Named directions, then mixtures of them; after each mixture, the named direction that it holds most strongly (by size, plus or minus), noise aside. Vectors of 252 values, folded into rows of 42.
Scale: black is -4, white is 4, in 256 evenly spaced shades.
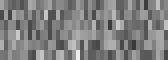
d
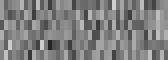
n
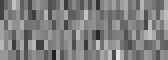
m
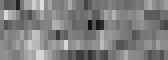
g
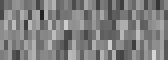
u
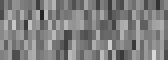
u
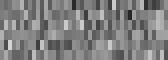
n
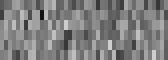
u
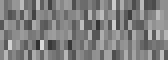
n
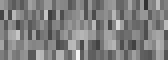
d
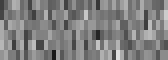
m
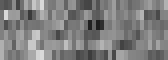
g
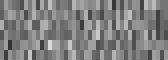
n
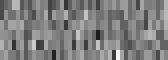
m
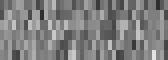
u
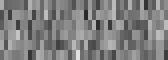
d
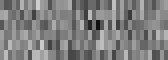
n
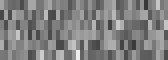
d
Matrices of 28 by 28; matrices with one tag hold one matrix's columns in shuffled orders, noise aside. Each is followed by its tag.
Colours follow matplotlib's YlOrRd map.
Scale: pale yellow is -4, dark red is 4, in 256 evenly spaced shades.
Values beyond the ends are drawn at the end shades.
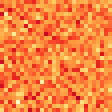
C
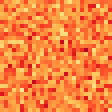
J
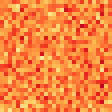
C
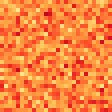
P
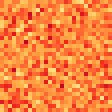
P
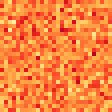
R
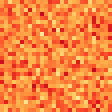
P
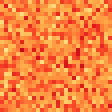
J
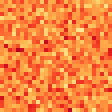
J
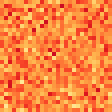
C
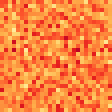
J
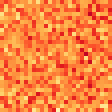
C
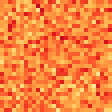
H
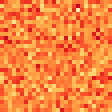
H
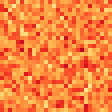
J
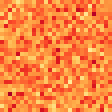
C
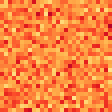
P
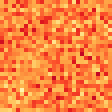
R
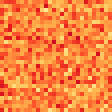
H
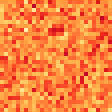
R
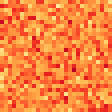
J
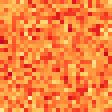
R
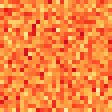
R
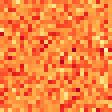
J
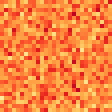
C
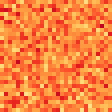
C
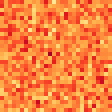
R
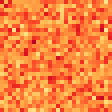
R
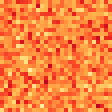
H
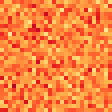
P
